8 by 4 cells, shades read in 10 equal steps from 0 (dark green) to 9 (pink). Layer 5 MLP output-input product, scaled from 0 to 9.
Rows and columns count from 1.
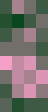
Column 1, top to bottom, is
2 1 2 4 9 4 2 3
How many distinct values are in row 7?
4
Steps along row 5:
down up down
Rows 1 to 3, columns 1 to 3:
2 6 4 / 1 0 2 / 2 4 6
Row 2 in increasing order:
0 1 2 4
